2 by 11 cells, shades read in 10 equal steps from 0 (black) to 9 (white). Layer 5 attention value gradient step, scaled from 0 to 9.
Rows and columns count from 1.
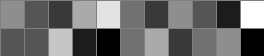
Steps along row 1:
down down up up down down up down down up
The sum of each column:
8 6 9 7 8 8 8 7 7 6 9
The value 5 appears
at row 1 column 1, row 1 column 8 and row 2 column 10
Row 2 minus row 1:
-2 0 5 -5 -8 0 4 -3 1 4 -9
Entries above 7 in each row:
2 0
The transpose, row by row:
5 3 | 3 3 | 2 7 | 6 1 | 8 0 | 4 4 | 2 6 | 5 2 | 3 4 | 1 5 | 9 0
